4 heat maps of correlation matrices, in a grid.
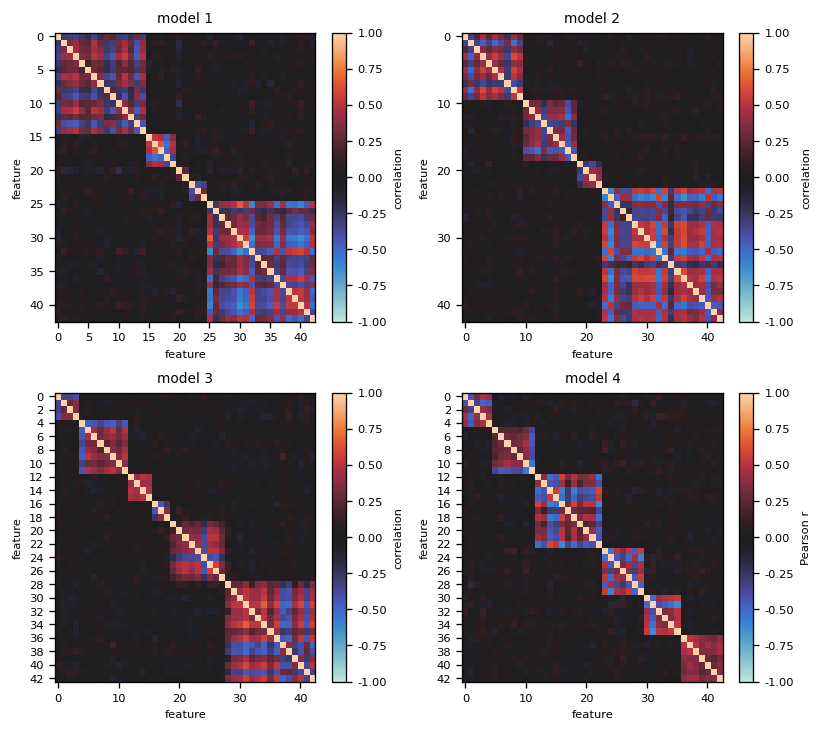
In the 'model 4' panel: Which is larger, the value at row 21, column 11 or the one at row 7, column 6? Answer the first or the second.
the second
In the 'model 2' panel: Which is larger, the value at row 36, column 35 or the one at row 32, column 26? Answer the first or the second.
the first
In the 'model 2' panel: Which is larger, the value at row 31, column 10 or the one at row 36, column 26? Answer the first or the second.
the first
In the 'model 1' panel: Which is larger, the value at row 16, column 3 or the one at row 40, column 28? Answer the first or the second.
the first
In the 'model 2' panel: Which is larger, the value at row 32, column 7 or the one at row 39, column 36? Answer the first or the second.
the second
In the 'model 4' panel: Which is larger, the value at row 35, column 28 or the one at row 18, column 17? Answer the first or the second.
the second
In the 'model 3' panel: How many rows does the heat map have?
43
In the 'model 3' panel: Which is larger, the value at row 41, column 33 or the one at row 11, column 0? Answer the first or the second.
the second
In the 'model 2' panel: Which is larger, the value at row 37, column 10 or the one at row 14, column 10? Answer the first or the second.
the second
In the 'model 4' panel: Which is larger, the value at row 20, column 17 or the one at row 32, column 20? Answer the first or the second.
the first
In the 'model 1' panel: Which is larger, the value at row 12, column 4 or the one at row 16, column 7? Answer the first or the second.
the first
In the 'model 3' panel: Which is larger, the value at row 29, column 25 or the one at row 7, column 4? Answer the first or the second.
the first
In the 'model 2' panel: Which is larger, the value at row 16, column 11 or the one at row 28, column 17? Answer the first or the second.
the first
